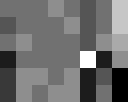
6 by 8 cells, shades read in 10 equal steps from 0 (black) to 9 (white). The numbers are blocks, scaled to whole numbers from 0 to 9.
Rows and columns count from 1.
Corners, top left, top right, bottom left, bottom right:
4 7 2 0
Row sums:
35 34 35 32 25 26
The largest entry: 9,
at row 4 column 6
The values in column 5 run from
4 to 5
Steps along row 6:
up down up same down up down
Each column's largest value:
4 5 5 5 5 9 5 7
